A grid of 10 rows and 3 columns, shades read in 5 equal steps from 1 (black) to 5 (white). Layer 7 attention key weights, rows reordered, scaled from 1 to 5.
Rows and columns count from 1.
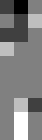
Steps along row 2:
down up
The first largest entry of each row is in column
3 3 3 1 1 1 1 2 2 2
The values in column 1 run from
2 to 4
